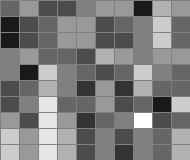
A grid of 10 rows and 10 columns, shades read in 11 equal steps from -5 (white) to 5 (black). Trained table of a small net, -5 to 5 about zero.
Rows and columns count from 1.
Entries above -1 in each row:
5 7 7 5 8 7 7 6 5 5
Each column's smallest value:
-3 -1 -4 -2 -1 -2 -1 -5 -3 -3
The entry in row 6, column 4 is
0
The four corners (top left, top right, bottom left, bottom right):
1 -1 -3 -2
